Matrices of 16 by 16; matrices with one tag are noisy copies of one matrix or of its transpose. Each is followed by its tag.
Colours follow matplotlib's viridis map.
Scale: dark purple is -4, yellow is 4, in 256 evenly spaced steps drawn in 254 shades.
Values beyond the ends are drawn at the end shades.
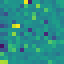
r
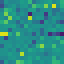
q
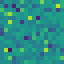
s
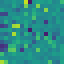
r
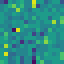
q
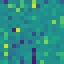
q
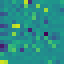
r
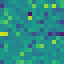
q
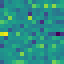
q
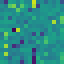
q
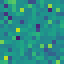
s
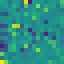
r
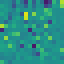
r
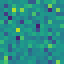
s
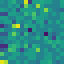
r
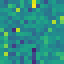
q
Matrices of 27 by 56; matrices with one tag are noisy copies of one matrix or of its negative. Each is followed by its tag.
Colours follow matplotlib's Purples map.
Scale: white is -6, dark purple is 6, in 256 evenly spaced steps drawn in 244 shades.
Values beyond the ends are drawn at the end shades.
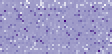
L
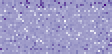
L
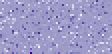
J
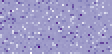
J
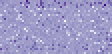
L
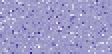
J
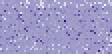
L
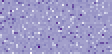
J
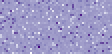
J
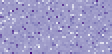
J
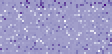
L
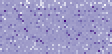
L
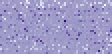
L
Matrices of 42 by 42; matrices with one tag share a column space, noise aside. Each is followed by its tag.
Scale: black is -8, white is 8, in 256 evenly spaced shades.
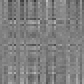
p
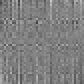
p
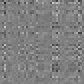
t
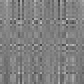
p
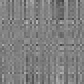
p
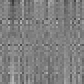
p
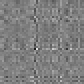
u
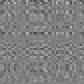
t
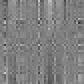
p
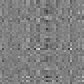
u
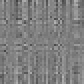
p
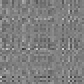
u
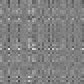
u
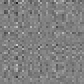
t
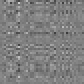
t
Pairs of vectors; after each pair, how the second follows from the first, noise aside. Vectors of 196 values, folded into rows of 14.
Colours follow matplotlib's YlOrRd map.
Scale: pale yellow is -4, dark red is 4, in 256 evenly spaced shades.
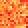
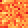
reversed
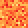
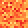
reversed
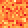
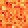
reversed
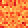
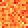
sign-scrambled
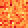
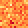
sign-scrambled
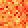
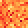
reversed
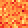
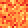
reversed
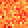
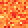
sign-scrambled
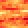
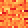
sign-scrambled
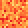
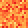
reversed
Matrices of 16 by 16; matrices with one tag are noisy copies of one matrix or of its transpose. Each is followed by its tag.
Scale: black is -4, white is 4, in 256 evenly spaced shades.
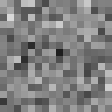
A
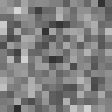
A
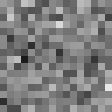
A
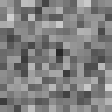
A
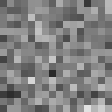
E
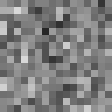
A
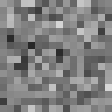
A
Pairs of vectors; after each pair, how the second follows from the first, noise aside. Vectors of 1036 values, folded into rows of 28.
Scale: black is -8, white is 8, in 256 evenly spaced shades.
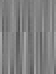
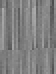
wrapped around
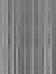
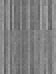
wrapped around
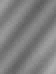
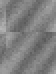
wrapped around
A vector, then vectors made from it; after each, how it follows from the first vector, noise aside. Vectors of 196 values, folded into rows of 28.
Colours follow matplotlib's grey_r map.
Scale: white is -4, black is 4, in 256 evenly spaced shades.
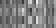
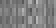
shrunk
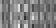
reversed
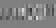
partly zeroed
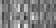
reversed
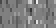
partly zeroed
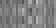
shrunk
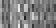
reversed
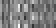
reversed
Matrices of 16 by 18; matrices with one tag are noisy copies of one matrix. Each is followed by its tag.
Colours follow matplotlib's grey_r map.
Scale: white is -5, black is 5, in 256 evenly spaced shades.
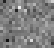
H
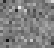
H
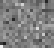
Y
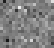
H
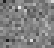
H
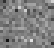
H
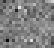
H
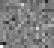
Y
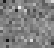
H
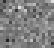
H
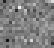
H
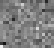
Y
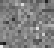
Y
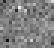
H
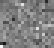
Y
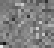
Y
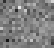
H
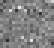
H
